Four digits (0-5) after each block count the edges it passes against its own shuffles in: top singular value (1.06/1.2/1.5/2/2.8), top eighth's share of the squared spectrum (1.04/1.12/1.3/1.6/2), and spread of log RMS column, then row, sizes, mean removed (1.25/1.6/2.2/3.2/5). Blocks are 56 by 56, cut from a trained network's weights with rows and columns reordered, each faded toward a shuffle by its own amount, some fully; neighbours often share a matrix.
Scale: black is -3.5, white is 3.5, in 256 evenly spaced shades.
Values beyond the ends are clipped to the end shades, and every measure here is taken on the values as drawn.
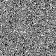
0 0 0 0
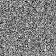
2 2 0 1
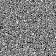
1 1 0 0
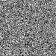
0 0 0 0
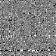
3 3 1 2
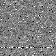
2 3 0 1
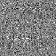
3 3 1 2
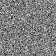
0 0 0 0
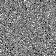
0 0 0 0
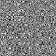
3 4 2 3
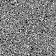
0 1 0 0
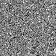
0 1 1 0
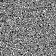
0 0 0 0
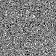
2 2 0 1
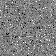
0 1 0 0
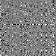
3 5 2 3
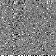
3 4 1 2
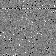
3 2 0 1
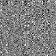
3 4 2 2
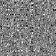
3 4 2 2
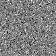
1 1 0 0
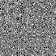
2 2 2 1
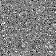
2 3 1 1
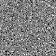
2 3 1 1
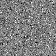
1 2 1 0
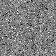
0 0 0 0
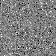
0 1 0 0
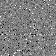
1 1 0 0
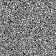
0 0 0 0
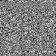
3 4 1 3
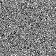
0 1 0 0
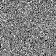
2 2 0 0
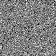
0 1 0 0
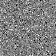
2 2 0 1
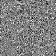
2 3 2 1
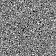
0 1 0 0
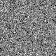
1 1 0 0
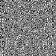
3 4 2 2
